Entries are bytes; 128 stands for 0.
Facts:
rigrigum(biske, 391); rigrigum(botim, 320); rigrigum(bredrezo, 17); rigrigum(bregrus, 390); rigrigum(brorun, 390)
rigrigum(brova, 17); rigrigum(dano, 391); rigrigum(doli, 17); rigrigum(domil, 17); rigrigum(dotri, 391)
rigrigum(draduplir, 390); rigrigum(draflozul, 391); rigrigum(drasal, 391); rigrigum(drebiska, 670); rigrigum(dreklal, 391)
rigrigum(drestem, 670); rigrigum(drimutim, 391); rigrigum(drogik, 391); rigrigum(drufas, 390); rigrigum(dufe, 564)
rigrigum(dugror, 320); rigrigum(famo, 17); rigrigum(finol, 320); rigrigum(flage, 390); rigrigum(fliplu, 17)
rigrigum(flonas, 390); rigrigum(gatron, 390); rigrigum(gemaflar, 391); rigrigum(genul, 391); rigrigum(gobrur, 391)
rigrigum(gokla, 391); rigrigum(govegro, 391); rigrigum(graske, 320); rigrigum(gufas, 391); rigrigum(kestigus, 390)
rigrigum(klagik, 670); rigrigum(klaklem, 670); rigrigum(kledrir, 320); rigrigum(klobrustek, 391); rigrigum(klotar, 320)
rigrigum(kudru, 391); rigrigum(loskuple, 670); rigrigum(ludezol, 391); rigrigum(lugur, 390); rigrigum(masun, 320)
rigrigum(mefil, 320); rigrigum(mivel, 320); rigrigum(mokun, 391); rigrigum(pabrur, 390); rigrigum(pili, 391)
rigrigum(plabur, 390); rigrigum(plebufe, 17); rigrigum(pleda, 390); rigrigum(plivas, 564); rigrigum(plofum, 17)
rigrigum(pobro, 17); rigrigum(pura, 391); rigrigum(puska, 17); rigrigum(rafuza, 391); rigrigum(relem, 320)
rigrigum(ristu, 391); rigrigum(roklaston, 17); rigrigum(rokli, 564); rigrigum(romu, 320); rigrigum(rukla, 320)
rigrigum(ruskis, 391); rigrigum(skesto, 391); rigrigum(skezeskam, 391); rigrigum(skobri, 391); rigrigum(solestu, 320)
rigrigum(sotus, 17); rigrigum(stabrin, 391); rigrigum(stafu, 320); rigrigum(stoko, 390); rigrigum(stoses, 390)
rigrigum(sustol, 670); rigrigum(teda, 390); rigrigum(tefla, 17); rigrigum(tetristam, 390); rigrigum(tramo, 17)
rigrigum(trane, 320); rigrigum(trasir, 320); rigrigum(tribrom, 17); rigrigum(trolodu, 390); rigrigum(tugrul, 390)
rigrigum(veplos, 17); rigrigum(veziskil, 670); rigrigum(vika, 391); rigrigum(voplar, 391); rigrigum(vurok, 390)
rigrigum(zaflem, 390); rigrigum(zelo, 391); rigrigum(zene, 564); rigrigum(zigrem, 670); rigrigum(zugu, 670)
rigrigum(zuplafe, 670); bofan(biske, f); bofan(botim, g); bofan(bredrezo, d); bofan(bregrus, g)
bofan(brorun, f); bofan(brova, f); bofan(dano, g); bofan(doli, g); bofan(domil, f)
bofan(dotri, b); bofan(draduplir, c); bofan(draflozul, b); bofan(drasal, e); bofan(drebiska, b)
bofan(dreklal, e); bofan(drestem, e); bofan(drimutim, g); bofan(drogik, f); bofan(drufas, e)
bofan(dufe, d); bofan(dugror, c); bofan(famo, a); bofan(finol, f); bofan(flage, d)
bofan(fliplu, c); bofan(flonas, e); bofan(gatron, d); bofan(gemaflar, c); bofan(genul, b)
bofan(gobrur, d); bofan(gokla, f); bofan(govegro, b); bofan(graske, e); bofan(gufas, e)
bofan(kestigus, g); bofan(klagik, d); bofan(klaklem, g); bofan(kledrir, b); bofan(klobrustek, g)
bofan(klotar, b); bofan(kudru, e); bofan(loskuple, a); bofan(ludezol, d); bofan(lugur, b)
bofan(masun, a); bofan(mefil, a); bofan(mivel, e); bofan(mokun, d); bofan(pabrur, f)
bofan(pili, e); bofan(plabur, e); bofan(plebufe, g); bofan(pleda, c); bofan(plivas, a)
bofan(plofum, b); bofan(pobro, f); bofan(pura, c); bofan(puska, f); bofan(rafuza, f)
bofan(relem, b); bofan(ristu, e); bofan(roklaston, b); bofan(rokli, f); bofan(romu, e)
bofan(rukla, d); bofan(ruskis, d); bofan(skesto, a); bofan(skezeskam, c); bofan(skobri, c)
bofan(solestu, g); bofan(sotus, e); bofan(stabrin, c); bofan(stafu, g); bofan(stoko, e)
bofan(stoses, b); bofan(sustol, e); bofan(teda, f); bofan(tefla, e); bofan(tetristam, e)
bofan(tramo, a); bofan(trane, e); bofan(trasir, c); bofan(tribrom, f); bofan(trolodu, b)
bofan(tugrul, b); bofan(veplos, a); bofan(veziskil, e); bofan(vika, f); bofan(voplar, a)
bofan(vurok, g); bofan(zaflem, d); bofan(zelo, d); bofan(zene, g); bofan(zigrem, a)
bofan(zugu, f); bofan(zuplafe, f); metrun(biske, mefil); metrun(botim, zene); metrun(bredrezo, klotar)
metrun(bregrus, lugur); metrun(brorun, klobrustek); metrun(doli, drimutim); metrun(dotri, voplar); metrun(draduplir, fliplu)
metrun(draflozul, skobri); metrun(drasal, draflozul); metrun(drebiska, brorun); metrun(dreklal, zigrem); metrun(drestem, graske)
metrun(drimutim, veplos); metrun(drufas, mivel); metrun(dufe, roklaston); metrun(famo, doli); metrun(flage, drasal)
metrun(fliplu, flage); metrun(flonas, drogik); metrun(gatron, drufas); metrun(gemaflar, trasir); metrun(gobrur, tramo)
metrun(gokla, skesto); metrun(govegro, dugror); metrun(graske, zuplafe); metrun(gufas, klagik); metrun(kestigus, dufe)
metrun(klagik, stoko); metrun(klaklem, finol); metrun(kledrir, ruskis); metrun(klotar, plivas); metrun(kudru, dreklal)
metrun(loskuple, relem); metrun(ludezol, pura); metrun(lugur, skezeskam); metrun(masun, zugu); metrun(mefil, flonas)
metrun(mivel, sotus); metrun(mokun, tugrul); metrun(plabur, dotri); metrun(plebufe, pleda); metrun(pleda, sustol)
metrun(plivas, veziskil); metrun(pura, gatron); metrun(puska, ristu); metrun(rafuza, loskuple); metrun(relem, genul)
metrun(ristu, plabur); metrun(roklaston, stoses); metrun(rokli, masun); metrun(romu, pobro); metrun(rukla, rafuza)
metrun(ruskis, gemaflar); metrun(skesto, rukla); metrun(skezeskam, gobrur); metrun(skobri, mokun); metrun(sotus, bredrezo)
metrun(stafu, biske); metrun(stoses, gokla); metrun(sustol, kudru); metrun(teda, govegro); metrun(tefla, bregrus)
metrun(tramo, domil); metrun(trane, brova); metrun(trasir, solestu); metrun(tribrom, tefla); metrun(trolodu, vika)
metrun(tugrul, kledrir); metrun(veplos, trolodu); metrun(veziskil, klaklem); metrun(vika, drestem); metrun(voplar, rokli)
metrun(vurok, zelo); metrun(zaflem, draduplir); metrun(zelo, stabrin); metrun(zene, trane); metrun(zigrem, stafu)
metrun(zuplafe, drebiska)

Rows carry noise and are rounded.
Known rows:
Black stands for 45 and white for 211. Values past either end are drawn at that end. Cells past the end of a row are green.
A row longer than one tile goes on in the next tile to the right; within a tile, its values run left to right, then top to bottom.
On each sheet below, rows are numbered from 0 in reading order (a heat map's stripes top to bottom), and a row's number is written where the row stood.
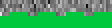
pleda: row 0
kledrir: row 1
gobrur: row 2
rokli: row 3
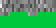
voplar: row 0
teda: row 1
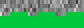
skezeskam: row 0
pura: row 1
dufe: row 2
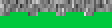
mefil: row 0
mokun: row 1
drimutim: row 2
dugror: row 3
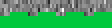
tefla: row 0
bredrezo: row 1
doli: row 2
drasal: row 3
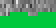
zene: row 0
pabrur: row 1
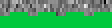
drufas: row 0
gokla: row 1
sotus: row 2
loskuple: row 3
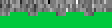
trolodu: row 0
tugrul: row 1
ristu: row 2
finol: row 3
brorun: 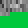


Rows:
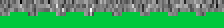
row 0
stoses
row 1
draflozul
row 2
masun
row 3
botim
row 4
relem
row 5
zugu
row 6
zuplafe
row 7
zigrem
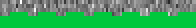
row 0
graske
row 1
plebufe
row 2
drebiska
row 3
brova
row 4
ludezol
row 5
bregrus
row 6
draduplir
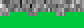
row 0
tramo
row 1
puska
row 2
klobrustek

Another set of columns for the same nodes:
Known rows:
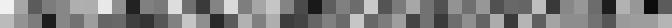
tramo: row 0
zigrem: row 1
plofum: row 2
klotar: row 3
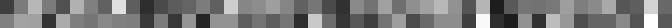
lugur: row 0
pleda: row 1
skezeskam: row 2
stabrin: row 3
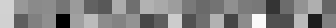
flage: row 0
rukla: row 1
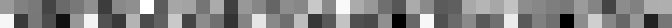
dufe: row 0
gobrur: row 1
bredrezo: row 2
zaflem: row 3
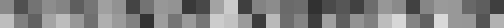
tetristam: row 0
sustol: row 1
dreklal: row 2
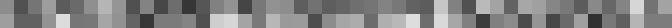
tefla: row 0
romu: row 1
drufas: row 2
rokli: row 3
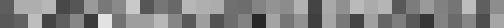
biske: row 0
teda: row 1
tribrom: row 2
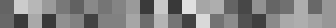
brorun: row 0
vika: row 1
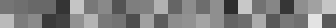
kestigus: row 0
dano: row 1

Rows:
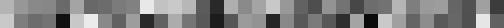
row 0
gatron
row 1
plivas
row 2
dugror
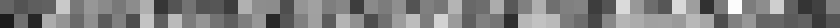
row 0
trasir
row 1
zene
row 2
plabur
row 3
draflozul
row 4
loskuple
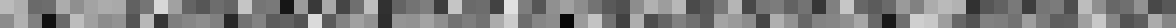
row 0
voplar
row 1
klaklem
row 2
stoses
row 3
klagik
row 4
veziskil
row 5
mefil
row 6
stafu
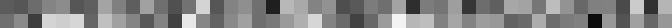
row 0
mivel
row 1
dotri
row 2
graske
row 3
zugu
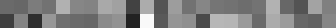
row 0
draduplir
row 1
sotus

